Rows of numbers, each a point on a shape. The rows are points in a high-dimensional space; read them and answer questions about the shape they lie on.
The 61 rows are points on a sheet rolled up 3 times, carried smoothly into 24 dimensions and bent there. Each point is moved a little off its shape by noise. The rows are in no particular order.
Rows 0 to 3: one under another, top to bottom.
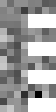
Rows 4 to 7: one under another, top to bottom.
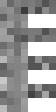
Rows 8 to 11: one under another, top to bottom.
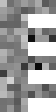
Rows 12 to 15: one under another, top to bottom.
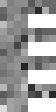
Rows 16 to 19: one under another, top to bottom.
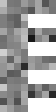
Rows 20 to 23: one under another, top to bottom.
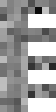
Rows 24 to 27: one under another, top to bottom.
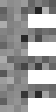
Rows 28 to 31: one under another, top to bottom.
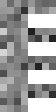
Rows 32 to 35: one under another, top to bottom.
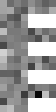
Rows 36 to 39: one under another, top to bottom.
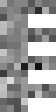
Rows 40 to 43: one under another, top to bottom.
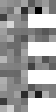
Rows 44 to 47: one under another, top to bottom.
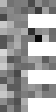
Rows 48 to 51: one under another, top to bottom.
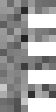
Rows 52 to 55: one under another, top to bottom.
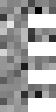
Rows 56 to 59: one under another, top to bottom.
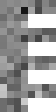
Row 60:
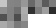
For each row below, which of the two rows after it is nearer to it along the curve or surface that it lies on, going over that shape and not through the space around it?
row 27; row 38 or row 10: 10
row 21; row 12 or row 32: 12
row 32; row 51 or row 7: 51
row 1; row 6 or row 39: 39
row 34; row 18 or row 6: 6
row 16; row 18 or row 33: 33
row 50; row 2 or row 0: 0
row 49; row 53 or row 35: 35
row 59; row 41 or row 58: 58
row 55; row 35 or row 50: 35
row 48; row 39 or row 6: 39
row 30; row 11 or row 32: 11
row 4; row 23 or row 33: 33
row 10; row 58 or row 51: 58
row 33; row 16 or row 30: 30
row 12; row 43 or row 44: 44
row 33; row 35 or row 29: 35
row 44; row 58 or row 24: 24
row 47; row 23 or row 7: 23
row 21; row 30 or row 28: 30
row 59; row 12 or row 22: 22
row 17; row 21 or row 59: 59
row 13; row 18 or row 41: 18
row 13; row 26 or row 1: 1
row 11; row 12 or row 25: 25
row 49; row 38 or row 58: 58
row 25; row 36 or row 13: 36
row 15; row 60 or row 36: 60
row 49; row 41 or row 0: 41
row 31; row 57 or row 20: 20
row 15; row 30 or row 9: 9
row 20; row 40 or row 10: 10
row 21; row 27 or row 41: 27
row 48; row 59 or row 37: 59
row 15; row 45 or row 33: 45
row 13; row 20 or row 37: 20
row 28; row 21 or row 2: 2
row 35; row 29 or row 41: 41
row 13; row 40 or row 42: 40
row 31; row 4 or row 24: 24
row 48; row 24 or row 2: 2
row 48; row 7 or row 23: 23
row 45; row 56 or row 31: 56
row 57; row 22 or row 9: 22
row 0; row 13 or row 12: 12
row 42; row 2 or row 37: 37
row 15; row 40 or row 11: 40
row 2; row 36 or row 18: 18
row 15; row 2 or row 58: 2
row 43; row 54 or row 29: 54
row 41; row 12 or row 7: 12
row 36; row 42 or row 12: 12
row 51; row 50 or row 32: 32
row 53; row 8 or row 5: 8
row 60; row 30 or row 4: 30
